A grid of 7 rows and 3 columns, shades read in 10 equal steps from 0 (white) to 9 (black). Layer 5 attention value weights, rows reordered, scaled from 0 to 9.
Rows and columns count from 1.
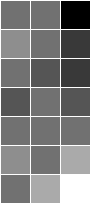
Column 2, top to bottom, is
5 5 6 5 5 5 3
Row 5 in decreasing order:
5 5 5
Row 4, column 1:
6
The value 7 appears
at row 2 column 3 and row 3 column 3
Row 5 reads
5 5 5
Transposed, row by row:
5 4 5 6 5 4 5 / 5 5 6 5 5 5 3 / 9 7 7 6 5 3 0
